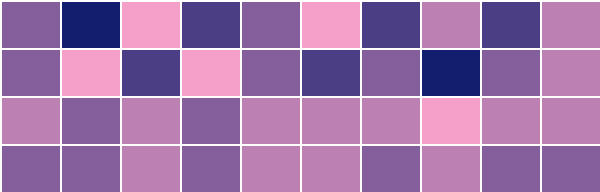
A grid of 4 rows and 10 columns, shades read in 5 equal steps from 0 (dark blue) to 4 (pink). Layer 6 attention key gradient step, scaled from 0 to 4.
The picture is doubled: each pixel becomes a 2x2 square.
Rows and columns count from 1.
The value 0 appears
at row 1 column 2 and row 2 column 8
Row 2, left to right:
2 4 1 4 2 1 2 0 2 3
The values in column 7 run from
1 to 3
